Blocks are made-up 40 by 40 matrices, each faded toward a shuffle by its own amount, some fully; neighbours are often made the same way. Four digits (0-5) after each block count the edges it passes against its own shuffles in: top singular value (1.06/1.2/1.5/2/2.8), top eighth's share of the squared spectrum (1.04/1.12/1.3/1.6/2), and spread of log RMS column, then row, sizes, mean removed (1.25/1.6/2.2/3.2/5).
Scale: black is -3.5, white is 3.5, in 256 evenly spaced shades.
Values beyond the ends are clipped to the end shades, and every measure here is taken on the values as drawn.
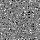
2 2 0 0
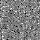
2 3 0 1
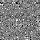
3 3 0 2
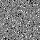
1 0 0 0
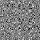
3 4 2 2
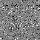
2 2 0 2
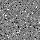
0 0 0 0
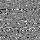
2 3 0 2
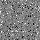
0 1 0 1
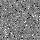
0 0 0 0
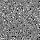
1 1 0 0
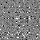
3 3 1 2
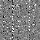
2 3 2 2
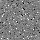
0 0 0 0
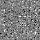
2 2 1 1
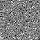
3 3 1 1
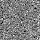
2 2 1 0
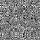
3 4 2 2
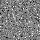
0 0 0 0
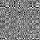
4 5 2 3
